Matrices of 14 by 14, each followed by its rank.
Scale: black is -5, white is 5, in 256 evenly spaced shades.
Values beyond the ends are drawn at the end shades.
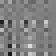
two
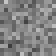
full rank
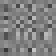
two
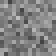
full rank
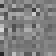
two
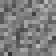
full rank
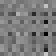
two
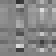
two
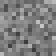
full rank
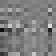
two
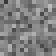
full rank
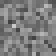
full rank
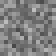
full rank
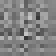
two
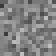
full rank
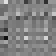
two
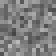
full rank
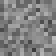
full rank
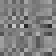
two
